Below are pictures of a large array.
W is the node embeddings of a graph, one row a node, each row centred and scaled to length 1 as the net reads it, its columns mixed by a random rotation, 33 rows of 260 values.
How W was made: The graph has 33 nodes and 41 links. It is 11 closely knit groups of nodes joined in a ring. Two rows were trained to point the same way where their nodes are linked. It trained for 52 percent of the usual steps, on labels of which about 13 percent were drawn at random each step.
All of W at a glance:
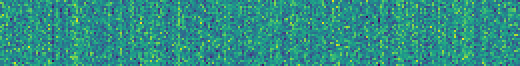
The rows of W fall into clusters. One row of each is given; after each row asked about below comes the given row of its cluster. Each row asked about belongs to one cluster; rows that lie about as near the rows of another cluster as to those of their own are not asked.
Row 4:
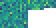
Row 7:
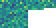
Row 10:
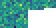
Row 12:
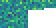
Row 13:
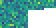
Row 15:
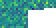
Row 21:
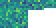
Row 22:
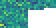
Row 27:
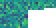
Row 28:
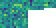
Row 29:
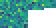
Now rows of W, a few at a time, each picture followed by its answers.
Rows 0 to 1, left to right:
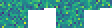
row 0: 15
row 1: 7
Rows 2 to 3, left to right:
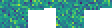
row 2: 28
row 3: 21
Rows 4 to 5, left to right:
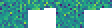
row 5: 4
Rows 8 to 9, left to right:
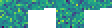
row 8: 29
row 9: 10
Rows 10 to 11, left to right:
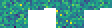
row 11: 28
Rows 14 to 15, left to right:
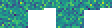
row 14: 7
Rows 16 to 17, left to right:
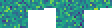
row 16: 27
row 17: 12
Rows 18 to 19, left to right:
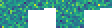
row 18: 15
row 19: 29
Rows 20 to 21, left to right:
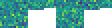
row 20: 13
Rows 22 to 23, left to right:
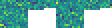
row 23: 13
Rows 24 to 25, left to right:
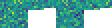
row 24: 22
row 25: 12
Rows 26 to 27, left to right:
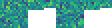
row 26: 27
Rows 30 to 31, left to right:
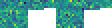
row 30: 21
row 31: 22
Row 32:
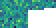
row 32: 10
